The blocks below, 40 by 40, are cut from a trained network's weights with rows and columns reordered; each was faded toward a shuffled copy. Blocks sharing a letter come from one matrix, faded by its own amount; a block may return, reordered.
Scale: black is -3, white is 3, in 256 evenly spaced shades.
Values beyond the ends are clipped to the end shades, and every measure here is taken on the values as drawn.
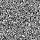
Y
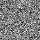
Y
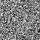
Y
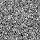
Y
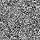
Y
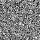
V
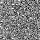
Y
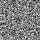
V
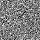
Y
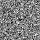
V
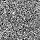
Y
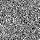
Y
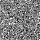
V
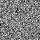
Y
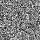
V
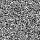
Y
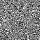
Y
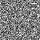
Y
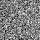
V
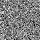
V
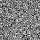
Y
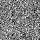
V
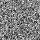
V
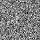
V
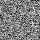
Y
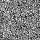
V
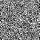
Y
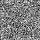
Y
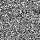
Y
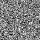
Y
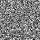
Y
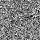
V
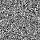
V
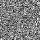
Y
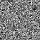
Y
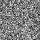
V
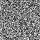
V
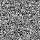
Y
